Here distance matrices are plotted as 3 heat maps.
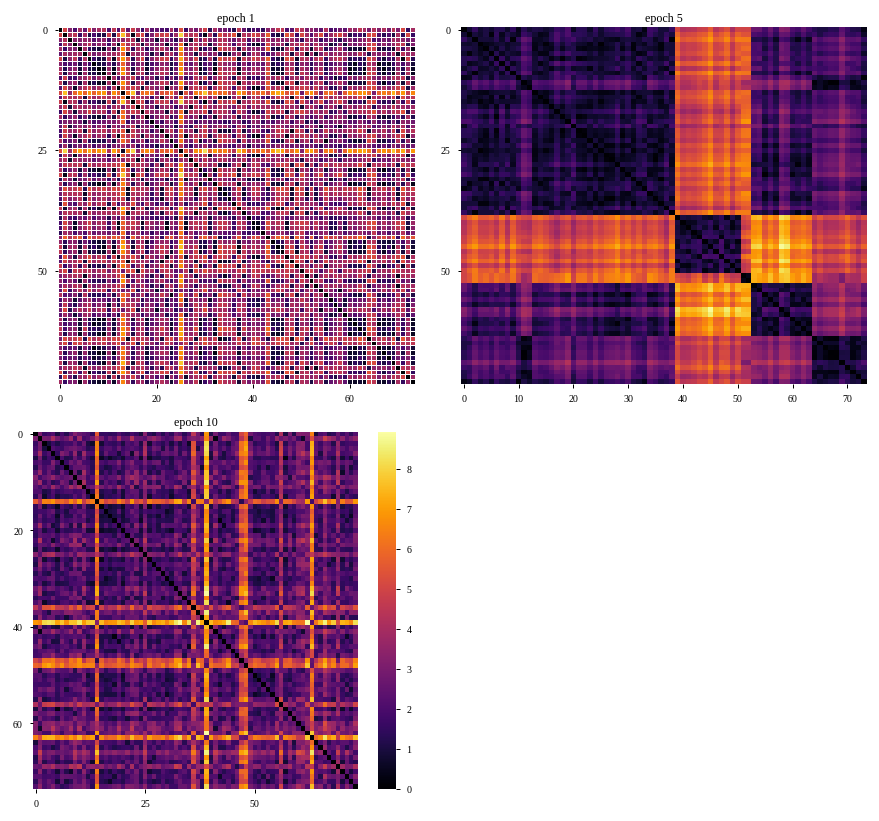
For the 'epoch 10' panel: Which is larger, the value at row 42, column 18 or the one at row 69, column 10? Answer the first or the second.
the second
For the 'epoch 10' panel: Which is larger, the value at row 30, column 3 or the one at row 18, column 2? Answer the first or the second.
the first
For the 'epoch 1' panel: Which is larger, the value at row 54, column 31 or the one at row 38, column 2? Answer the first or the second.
the second
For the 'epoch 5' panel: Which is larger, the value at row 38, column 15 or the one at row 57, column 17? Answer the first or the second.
the second
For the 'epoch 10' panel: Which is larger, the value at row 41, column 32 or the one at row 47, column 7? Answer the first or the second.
the second
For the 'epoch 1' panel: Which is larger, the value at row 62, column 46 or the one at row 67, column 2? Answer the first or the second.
the second
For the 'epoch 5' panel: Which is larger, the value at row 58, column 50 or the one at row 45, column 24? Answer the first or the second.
the first
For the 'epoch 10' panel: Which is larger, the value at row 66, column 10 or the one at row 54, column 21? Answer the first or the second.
the first
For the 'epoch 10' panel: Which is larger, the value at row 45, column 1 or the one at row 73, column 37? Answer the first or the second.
the second
